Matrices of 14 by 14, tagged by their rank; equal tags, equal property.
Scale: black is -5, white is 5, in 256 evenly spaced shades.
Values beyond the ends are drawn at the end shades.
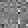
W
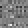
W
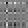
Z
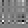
Z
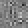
W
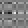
Z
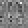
W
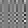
Z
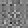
W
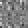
W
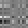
Z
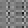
Z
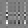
Z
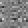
W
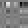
Z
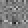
W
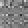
W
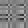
Z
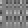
Z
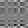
Z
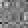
W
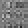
W
